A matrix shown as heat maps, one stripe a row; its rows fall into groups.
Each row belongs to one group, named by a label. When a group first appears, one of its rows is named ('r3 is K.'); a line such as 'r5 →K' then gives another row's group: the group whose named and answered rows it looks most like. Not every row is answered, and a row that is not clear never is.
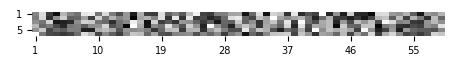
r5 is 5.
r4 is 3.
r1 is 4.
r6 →3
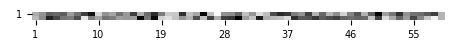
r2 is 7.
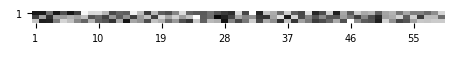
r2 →4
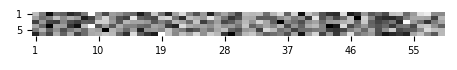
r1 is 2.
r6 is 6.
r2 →6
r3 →5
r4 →2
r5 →7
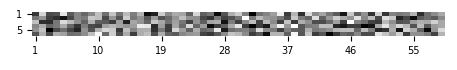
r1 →4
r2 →5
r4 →4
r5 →5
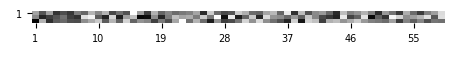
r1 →3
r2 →2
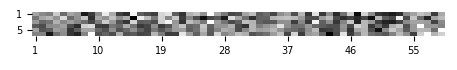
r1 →6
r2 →4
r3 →6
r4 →2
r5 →2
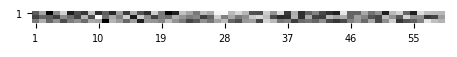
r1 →2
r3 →7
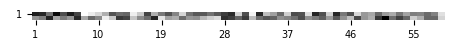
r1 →3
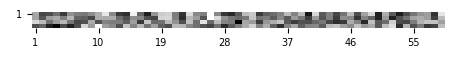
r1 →6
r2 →6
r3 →7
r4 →5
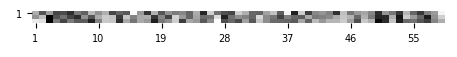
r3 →5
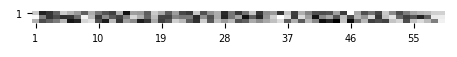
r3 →2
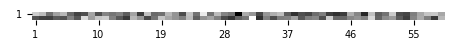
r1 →7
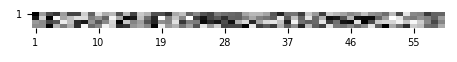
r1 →5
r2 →4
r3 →4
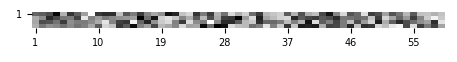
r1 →2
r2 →7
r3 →6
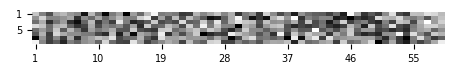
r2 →4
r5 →6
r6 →4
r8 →3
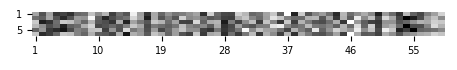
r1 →3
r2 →3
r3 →7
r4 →3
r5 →5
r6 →7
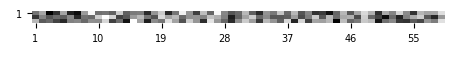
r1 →2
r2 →6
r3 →3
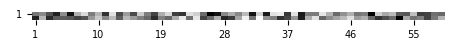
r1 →4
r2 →5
